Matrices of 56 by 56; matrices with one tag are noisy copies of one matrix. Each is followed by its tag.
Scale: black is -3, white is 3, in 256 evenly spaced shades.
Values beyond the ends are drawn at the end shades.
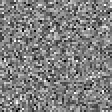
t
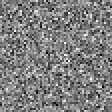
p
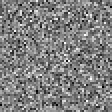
p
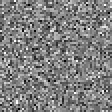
t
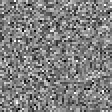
t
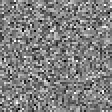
t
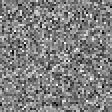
p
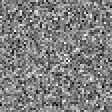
p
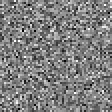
t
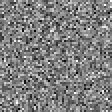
t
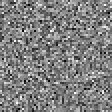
t
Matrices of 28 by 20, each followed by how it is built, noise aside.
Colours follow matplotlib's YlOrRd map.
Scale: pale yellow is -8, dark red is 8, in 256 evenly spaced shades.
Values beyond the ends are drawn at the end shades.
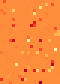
sparse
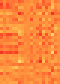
low rank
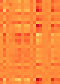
low rank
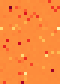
sparse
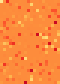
sparse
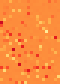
sparse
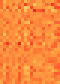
low rank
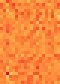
low rank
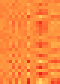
low rank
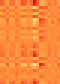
low rank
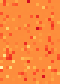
sparse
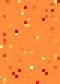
sparse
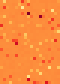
sparse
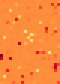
sparse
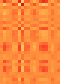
low rank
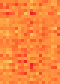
low rank
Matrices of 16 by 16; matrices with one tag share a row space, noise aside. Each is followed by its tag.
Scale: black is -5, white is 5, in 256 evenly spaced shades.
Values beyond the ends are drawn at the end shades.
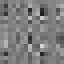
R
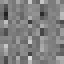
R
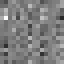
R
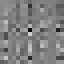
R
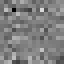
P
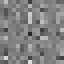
R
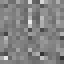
R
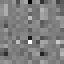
R
